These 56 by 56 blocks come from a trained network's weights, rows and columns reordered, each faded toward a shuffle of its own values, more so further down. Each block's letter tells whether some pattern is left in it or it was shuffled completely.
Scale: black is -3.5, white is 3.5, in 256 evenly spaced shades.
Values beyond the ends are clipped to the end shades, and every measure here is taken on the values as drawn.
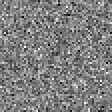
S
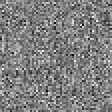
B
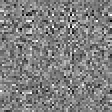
B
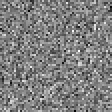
S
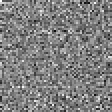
B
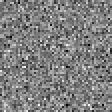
B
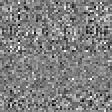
B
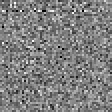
B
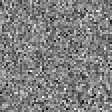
S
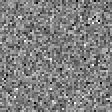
S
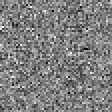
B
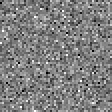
S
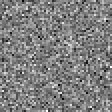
S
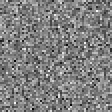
S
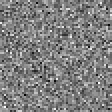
S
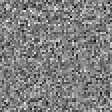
B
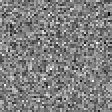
B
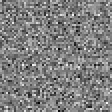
B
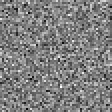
S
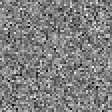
S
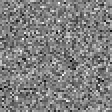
S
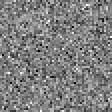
S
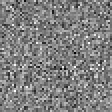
B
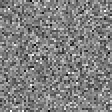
S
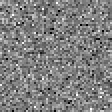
S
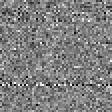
B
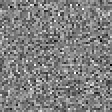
B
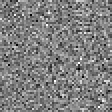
B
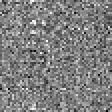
B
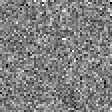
S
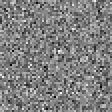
S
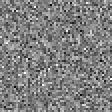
S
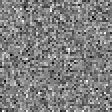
S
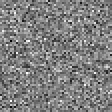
B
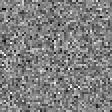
B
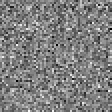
B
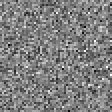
B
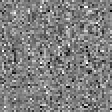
B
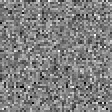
B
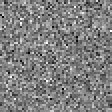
S
